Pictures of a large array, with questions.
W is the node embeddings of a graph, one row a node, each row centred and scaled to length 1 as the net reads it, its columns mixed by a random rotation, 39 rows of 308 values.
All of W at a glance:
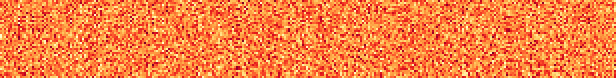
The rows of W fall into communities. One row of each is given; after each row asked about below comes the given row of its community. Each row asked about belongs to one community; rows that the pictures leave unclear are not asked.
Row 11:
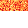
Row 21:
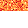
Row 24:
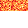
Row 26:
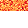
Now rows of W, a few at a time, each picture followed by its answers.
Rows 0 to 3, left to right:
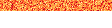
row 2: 11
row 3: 11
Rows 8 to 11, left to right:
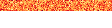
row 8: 21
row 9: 11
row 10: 21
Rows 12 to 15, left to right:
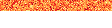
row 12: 21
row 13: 26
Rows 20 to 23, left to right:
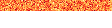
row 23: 21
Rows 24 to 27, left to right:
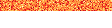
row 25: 11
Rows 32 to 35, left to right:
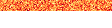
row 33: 21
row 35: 24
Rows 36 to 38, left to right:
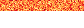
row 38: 26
